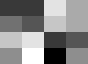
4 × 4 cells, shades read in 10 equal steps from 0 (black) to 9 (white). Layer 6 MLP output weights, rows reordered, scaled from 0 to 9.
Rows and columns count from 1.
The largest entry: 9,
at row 4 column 2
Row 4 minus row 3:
-2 1 -2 2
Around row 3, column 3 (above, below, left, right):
7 0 8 3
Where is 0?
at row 4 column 3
